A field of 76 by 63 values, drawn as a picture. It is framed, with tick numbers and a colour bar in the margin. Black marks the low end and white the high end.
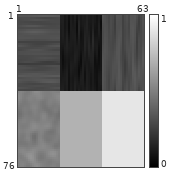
The table splits into 2 rows of 3 panels. Panel 1,1: low, streaked across, faint in contrast. Panel 1,2: very low, streaked downward, faint in contrast. Panel 1,3: low, streaked downward, faint in contrast. Panel 2,1: middling, blotchy, faint in contrast. Panel 2,2: high, flat. Panel 2,3: very high, flat.
